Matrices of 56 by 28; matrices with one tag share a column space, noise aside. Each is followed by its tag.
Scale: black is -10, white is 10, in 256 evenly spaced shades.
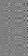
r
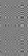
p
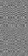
p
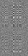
p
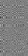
p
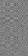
r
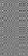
r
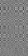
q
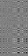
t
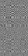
p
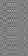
r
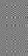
p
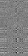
t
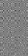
r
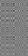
r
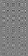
r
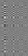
p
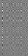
r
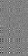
t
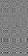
t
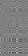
t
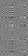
p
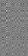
r
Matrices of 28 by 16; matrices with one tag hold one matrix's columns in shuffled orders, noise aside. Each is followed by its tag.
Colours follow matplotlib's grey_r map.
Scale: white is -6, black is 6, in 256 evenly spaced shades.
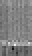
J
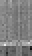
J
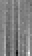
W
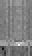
J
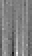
W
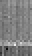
J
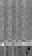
J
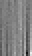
W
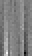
W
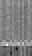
J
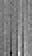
W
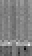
J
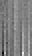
W
